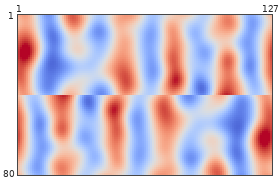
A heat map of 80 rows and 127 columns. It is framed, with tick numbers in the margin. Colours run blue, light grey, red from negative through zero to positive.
Upright stripes repeat 5 times across the table. There are no lone odd cells. It looks the same turned upside down. There is no overall slope.
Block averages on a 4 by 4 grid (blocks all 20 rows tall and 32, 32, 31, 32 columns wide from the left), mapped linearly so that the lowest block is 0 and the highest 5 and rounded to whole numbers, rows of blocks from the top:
4 2 1 3
0 5 2 5
5 2 5 0
3 1 2 4
